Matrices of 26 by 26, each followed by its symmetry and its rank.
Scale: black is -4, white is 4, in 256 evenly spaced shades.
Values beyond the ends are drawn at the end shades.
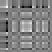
symmetric, rank one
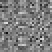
neither, rank five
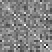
symmetric, rank five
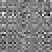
neither, rank three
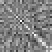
symmetric, rank five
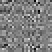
neither, rank five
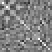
symmetric, rank five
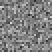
neither, full rank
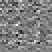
neither, rank five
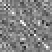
symmetric, rank five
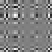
symmetric, rank one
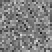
neither, full rank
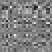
neither, rank three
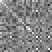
symmetric, rank five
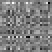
neither, rank three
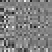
neither, rank three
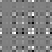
symmetric, rank one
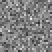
neither, full rank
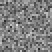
neither, full rank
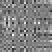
neither, rank three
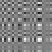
symmetric, rank one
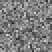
neither, full rank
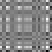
symmetric, rank one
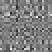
neither, rank five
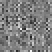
neither, rank five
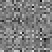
neither, rank five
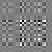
symmetric, rank one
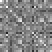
symmetric, rank five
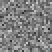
neither, full rank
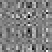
neither, rank three
